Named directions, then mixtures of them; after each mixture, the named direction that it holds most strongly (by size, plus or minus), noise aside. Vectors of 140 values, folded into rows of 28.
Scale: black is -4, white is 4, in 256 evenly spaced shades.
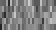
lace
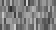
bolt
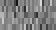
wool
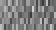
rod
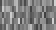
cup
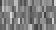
cup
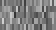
cup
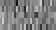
wool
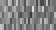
rod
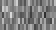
cup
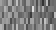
rod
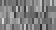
wool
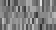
wool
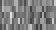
cup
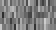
bolt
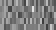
rod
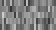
bolt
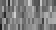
lace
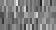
wool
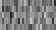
cup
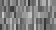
bolt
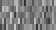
cup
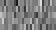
wool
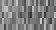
rod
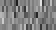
wool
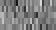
wool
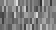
wool
